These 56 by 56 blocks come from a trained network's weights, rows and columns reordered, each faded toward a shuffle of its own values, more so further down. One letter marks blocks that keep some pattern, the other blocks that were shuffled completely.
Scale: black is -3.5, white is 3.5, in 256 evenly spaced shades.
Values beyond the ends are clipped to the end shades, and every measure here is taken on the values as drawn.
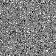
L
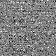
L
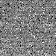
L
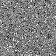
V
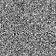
L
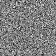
V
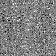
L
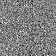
L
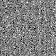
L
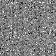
L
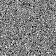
V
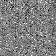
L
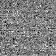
L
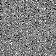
L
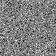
V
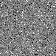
V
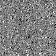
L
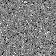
V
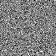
L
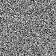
V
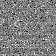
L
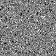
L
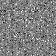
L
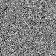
L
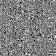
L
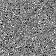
V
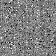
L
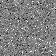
V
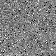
V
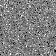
V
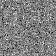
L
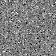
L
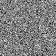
L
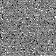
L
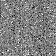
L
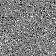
V
